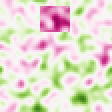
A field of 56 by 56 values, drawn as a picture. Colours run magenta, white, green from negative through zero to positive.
In the top middle lies a patch that is lower than the rest. The field is mottled with small blotches. The ninth with the lowest average is the top middle. The top middle is the roughest part.
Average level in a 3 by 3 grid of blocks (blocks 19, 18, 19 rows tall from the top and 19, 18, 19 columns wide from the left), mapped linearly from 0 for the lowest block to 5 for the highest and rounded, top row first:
3 0 3
2 3 3
4 4 5
